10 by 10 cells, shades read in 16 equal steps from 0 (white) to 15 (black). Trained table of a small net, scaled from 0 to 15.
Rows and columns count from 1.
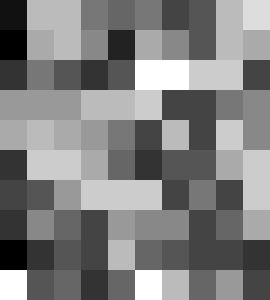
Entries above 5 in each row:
6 5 6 7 5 5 6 9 9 7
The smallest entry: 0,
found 4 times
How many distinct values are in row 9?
6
